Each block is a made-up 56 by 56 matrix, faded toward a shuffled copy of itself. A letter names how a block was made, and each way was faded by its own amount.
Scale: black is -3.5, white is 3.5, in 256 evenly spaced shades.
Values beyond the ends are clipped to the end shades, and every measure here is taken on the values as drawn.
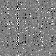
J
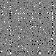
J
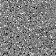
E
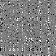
J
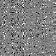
J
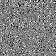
E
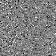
E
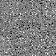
E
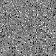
E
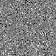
E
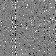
J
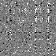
J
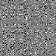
J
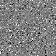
E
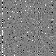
J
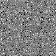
E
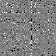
J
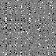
J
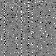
J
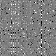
J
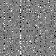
J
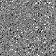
E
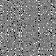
J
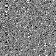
E
